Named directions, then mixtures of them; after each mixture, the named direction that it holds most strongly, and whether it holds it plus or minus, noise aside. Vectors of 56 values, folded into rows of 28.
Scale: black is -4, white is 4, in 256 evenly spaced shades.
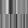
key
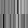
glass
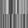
key, plus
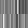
glass, minus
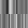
key, minus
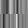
key, minus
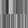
key, minus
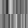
key, minus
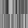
key, minus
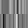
glass, plus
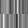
glass, minus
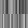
glass, minus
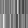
glass, minus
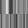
key, plus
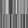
key, plus
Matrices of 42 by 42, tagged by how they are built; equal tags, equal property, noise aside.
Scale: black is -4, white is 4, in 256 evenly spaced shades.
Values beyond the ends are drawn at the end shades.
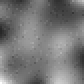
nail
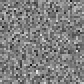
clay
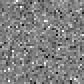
clay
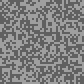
clay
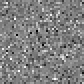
clay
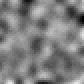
nail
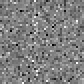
clay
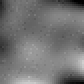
nail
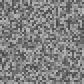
clay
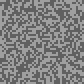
clay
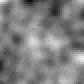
nail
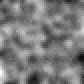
nail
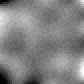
nail
